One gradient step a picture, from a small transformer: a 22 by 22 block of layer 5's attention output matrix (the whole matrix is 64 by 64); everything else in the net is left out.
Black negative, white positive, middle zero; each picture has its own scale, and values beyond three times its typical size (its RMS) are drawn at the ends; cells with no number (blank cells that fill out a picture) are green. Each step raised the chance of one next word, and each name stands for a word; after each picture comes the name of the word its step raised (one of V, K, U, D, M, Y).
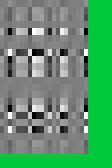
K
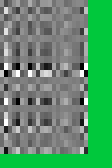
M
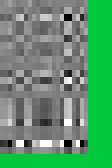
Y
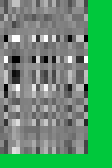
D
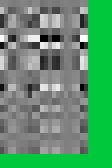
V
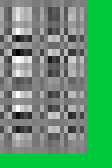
K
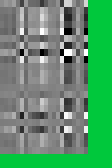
K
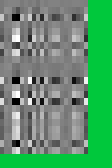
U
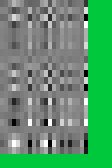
Y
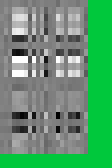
K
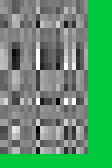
M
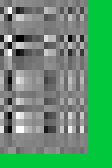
V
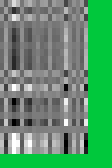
Y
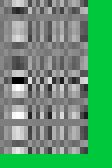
U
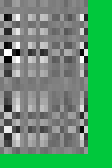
K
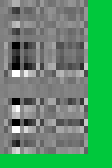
M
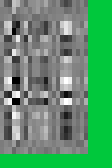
U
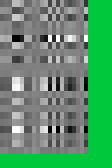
V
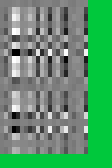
K
